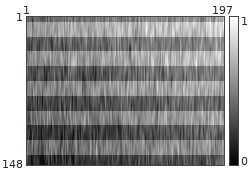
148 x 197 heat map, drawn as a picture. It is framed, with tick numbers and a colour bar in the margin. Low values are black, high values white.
The ninth with the highest average is the top right. The ninth with the lowest average is the bottom left. Values rise toward the top right. Horizontal stripes repeat 5 times down the table.
